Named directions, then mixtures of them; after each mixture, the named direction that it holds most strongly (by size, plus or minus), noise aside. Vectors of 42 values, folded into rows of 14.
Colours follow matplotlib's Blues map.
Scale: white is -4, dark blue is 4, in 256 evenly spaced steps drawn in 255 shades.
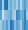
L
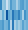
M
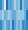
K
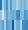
L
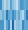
M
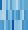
M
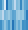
K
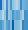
K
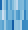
L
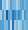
M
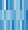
K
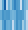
K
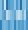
K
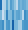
M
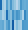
M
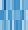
K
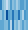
M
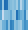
L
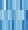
K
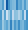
M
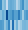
M
